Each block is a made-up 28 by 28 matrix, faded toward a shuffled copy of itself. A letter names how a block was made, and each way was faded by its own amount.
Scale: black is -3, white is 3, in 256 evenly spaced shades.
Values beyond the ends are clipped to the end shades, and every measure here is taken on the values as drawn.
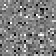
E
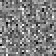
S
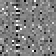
E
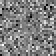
S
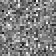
S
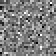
S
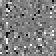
E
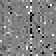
E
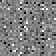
E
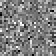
S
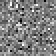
S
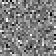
S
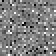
E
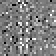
E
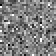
S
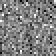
S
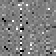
E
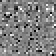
E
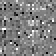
E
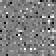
E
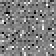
E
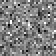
S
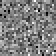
S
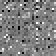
E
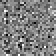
S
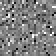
E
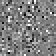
E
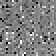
E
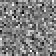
S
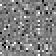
E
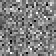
S
